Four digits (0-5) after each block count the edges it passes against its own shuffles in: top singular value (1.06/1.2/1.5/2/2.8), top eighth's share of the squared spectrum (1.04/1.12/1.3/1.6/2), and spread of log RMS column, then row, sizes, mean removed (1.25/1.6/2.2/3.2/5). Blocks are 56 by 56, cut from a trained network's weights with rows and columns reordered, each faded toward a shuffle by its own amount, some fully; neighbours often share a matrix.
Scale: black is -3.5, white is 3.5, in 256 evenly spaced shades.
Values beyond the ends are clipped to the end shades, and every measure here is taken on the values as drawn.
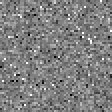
1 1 0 0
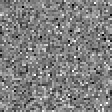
2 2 0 0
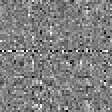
3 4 2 2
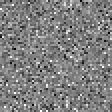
0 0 0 0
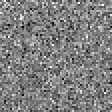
2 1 0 0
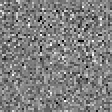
3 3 2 2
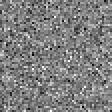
1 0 0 0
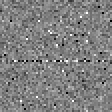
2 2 0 1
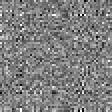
4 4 2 2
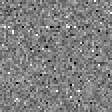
1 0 0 0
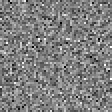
0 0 0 0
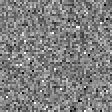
0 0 0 0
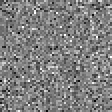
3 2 1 1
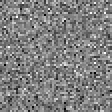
3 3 1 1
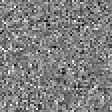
2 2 0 0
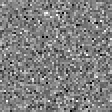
1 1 0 0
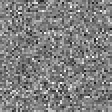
3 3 1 2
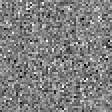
0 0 0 0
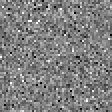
0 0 0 0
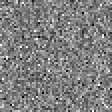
1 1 0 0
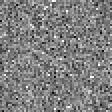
0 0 0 0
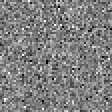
1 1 0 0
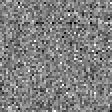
1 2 0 1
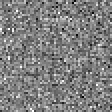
2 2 0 1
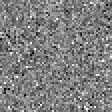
1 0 0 0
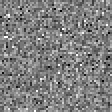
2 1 0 0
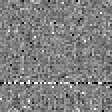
3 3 0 2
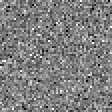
1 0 0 0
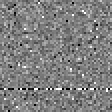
3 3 0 1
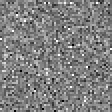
0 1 0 0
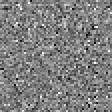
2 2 1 0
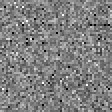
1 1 0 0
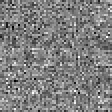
2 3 1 1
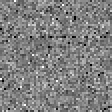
2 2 0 1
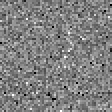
0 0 0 0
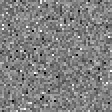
0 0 0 0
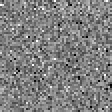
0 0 1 0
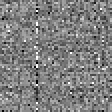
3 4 2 1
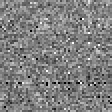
3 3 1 1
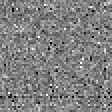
2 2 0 1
